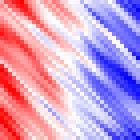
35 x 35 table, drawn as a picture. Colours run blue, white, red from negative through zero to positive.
Values rise toward the left. No single row or column stands out from its neighbours. The ninth with the lowest average is the middle right. On average the colour sits 50% of the way up the scale.
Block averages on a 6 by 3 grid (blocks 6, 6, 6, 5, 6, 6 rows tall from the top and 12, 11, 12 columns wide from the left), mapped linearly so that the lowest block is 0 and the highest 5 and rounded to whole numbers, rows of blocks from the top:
531
431
531
530
531
531
